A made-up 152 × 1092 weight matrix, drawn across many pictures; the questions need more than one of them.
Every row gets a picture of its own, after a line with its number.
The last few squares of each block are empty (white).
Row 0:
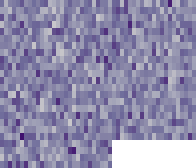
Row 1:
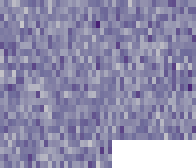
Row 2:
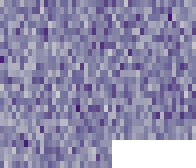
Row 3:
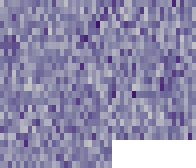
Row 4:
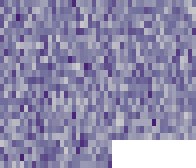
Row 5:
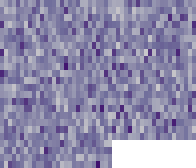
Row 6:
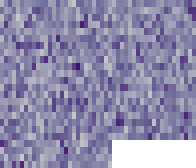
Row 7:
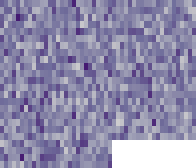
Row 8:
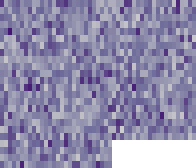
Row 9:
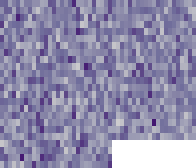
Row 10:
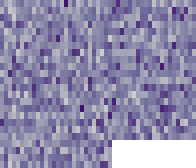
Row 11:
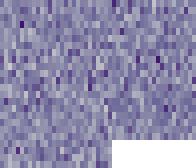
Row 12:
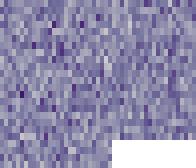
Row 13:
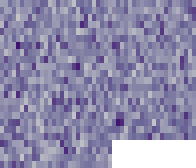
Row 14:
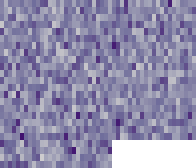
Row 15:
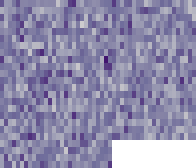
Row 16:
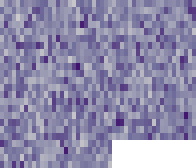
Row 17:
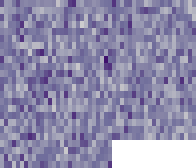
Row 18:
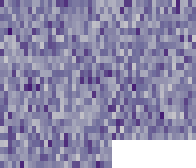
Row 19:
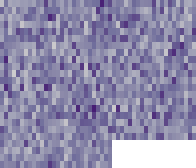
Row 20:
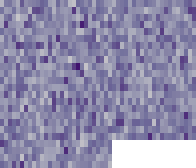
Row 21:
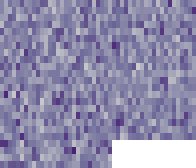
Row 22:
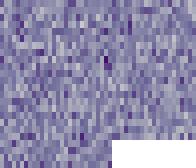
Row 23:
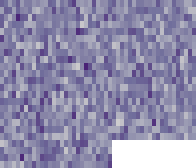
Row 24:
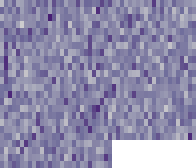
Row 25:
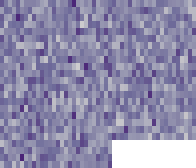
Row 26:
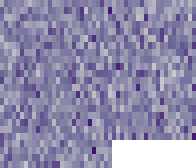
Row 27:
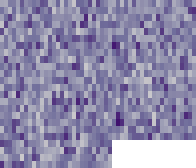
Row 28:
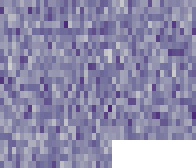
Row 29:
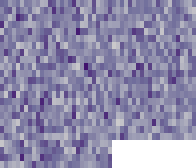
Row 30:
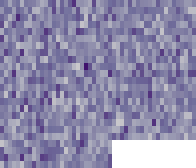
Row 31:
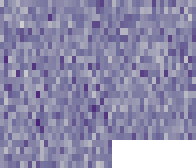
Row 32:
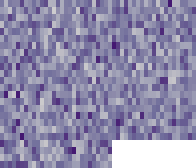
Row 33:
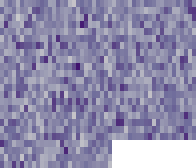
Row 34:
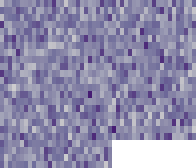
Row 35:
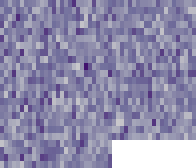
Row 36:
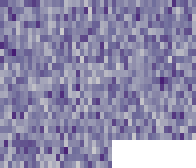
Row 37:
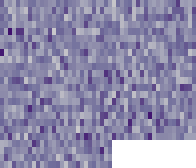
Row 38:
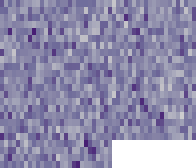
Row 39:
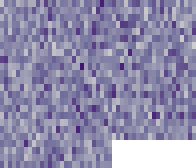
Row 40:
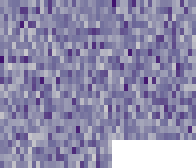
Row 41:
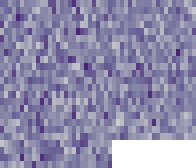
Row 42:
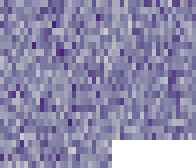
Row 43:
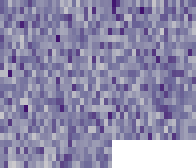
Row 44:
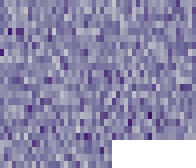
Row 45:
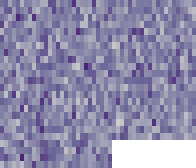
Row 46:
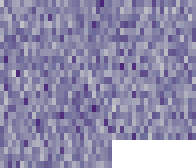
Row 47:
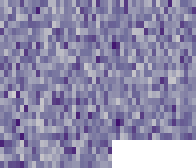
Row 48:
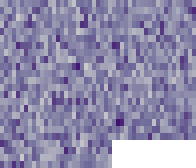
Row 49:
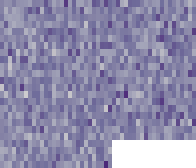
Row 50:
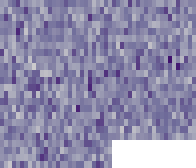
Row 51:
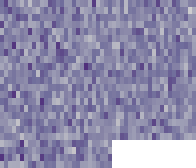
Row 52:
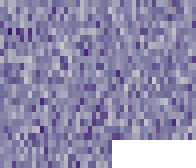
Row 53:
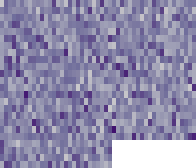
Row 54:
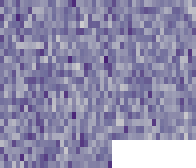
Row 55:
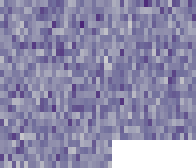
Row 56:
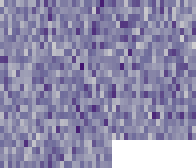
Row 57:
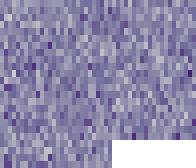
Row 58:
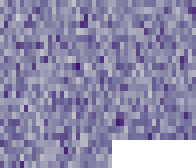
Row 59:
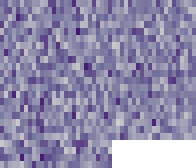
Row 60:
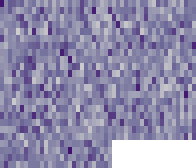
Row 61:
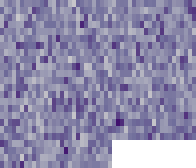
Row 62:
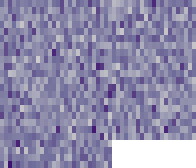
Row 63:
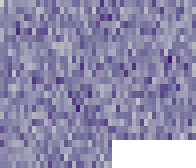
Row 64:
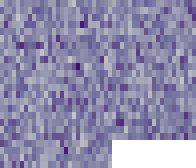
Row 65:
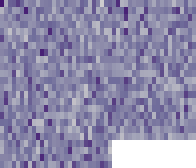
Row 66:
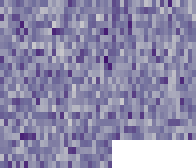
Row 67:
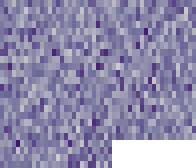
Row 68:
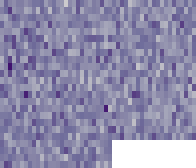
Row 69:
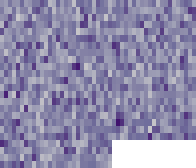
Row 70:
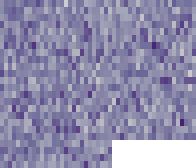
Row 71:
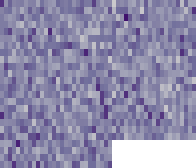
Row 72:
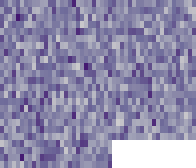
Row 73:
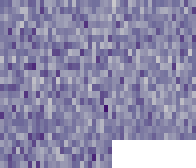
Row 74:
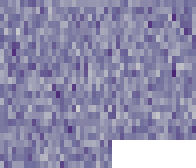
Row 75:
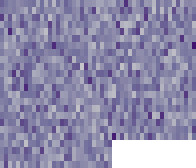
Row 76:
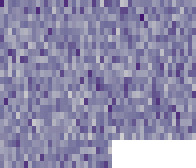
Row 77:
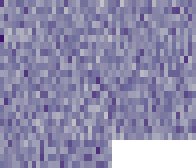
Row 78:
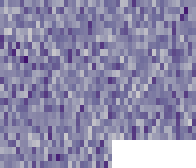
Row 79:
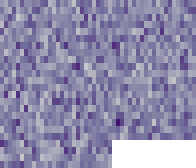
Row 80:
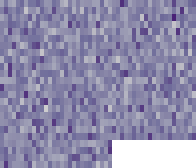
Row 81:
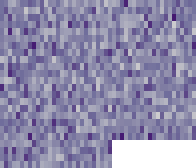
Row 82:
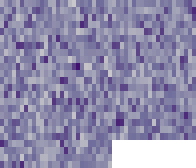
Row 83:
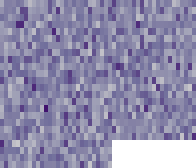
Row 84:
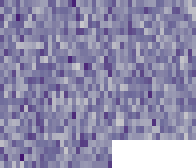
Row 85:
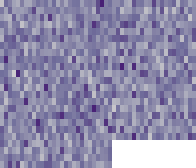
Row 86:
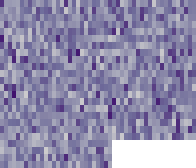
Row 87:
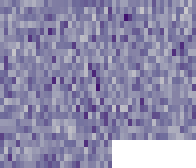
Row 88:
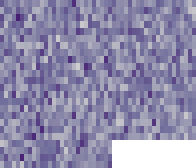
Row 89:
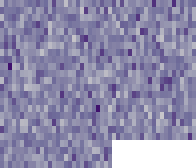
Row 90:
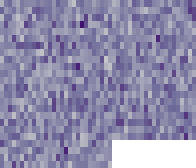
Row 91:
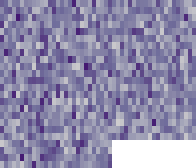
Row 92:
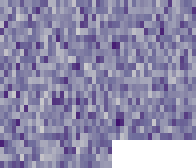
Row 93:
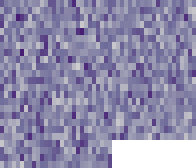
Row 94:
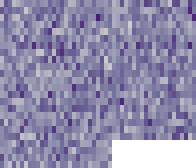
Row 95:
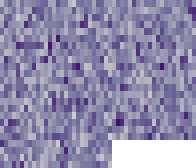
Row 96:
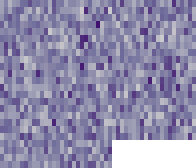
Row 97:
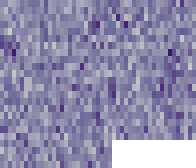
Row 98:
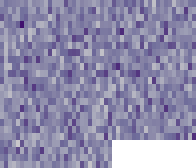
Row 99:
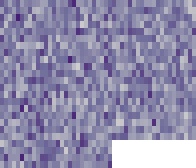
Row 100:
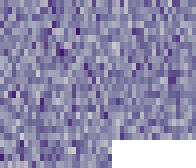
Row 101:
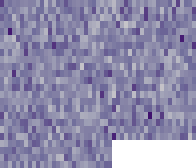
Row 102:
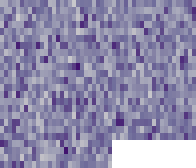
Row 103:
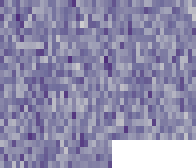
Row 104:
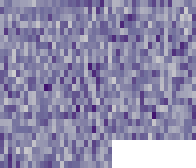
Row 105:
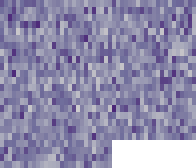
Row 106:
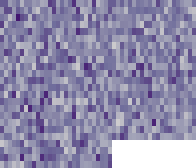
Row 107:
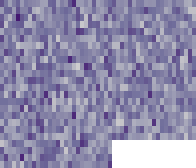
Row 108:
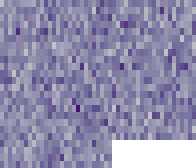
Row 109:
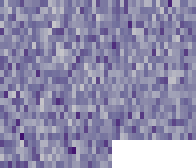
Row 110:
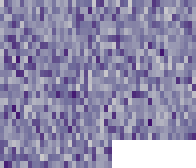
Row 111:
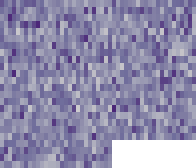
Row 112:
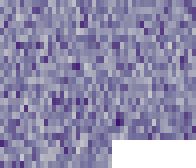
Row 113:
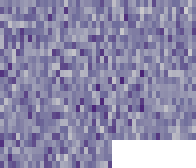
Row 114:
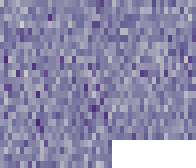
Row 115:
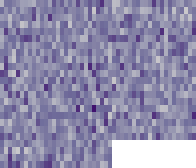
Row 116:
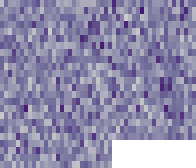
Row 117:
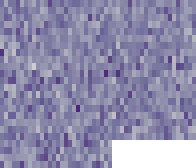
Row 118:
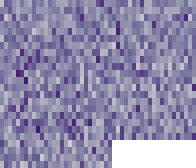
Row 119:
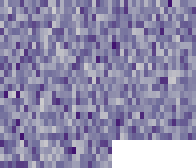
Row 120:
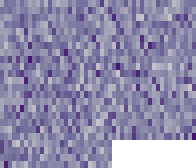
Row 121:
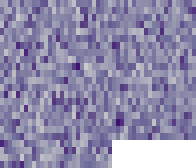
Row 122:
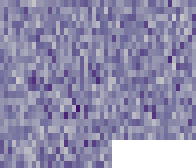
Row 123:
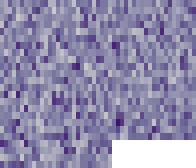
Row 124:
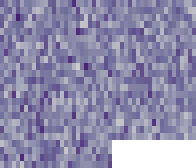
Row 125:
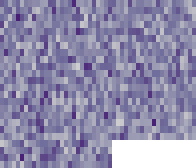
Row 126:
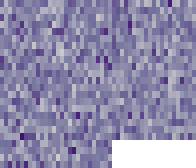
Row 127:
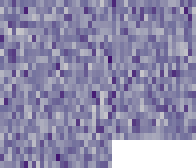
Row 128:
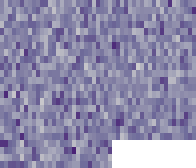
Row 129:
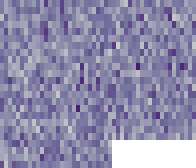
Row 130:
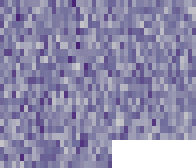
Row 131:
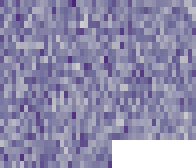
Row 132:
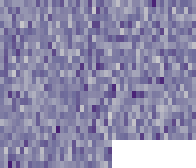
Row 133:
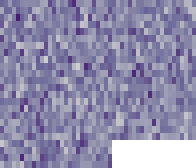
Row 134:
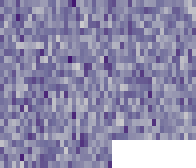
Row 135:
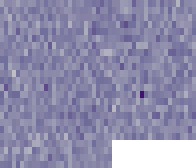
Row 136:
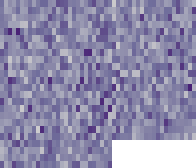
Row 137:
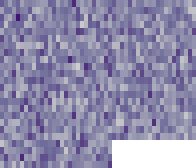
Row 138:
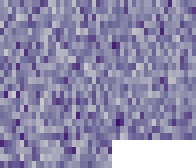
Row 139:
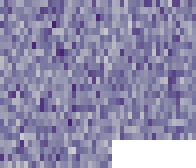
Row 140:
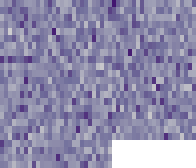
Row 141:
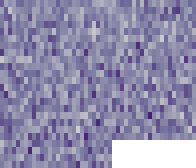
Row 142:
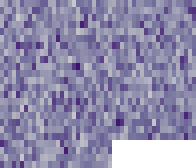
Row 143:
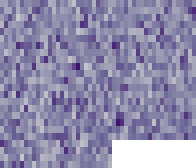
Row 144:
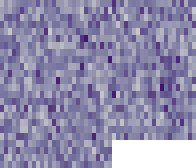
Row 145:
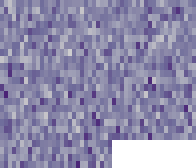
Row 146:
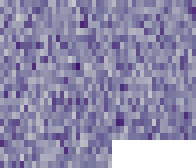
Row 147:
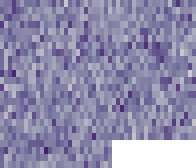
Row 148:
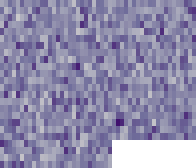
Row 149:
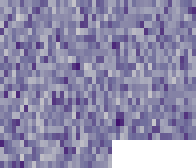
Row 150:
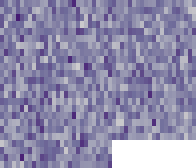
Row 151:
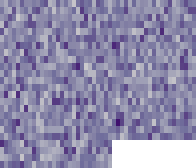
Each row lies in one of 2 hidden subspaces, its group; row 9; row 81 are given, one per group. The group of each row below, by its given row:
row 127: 81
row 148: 9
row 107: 9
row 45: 9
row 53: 81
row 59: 9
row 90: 9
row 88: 9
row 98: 81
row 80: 81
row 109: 9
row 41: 9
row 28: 81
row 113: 81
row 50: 81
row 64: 9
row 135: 81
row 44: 81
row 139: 9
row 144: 81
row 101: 81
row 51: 9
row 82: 9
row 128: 9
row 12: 9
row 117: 81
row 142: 9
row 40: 81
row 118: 81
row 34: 81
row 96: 81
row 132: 81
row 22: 9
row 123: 9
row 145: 81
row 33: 9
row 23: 9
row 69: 9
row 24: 81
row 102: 9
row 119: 9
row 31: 81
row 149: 9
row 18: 81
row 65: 81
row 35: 9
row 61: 9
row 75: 81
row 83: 81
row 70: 81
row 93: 9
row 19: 81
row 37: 81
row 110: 81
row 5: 81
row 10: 81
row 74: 81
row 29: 9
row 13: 9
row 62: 81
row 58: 9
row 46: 81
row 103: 9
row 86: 81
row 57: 81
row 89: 81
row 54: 9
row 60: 81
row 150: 9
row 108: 81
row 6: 9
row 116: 81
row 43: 81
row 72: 9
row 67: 81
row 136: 81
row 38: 81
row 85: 81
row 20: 9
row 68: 81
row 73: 81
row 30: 9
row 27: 9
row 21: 9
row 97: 81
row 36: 81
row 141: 81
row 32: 9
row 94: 9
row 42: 9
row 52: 81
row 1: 81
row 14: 9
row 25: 9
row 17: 9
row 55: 9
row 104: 81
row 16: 9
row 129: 81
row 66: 9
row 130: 9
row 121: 9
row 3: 81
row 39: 81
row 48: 9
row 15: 9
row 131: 9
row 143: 9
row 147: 81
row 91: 9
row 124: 9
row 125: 9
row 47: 9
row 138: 9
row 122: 81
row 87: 81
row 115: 81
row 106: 9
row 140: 81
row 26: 81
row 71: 81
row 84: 9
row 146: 9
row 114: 81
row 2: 81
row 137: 9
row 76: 81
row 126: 9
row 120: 81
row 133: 9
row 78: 81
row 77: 81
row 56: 81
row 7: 9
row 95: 9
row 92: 9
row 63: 81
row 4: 9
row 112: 9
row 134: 9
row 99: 9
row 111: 81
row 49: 81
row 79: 9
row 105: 81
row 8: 81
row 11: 81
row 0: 9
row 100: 9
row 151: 9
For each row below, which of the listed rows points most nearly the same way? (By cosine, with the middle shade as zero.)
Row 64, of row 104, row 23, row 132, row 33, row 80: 33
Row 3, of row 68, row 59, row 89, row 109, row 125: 89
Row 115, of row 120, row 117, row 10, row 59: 117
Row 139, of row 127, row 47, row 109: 127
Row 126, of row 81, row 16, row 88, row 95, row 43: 88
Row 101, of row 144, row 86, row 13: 13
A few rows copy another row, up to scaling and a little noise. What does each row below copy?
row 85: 46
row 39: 56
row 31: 114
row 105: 111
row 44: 37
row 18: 8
